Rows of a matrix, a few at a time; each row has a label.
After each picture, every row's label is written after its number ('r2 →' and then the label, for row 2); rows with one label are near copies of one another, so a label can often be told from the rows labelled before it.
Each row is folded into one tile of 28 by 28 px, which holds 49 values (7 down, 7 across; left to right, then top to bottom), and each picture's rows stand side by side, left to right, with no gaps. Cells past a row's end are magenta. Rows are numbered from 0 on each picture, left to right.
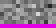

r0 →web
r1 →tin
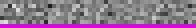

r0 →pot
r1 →tin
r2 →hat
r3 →hat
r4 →web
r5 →hat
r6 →tin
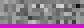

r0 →hat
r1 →pot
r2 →tin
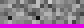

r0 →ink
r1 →ink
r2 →hat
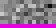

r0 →hat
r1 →tin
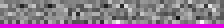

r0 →tin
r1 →tin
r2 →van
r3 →tin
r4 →pot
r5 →hat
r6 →ink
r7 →pot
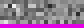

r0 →pot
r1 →tin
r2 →van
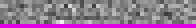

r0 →tin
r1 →hat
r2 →pot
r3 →pot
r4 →hat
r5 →hat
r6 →web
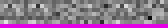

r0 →pot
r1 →pot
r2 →web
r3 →tin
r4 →pot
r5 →ink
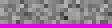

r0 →hat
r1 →web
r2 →ink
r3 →hat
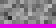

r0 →ink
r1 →hat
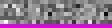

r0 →pot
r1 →van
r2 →tin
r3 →van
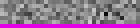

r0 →hat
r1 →web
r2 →web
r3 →van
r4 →ink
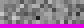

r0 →hat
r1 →ink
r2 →van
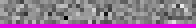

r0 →hat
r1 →van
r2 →ink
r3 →van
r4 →web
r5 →hat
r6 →pot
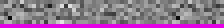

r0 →ink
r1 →tin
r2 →pot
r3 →hat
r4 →web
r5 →web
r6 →ink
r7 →tin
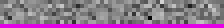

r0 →ink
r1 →hat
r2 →tin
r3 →ink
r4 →van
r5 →ink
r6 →tin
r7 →pot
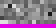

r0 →pot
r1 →van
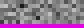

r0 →tin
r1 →ink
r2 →web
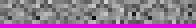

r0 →ink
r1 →ink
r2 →web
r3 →ink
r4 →van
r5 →ink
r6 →van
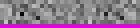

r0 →van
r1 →ink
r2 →hat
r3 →van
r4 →ink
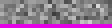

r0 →hat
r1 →hat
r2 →web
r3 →pot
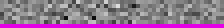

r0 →web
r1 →hat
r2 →ink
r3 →ink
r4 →tin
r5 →hat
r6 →hat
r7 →web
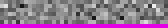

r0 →tin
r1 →hat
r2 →van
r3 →ink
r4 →ink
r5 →pot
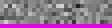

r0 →pot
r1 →hat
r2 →tin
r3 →hat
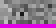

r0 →van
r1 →tin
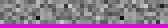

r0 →web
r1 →ink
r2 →pot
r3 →hat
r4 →ink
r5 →tin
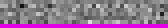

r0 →tin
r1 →tin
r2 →hat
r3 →pot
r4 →pot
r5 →van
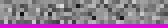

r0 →van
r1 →van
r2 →tin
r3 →ink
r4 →ink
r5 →hat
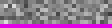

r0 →pot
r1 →web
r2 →web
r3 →hat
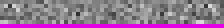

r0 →pot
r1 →web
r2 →van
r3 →hat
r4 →web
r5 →van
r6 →hat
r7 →pot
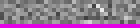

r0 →web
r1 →web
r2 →web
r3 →pot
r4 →hat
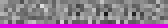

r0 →hat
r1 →pot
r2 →van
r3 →van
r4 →van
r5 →web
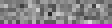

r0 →tin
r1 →van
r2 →hat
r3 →pot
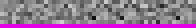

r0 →hat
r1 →web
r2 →pot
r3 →ink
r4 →ink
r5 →tin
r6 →ink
